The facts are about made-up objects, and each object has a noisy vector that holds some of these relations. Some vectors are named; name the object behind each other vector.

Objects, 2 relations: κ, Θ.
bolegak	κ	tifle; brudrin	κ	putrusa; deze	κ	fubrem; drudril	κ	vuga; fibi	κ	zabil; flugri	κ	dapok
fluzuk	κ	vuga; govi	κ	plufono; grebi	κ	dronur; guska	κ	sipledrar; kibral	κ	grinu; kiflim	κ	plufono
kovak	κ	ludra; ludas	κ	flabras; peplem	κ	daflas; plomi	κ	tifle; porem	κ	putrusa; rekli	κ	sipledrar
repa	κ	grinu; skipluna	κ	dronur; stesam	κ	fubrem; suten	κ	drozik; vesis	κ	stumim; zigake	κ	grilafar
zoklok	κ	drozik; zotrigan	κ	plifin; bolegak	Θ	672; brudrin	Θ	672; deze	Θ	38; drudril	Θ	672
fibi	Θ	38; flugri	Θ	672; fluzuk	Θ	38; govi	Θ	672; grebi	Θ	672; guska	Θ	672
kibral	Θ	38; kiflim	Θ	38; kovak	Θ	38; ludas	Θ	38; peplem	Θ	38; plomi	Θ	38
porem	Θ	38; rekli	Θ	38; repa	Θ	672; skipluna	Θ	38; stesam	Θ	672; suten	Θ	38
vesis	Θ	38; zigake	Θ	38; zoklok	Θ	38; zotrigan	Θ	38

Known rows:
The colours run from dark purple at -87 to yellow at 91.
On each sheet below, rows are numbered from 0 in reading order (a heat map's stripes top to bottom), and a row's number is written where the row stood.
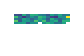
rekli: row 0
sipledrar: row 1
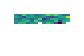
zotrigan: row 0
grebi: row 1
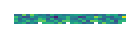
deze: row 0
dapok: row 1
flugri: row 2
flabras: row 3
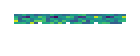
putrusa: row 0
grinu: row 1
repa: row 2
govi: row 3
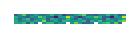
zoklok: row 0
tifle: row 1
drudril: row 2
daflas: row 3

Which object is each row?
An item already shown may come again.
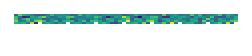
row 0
brudrin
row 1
ludas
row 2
ludas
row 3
guska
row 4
putrusa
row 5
kibral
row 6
zotrigan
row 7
peplem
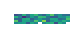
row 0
rekli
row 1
plomi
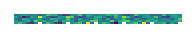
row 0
guska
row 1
bolegak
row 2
peplem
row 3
stesam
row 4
fluzuk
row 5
kiflim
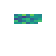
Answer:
skipluna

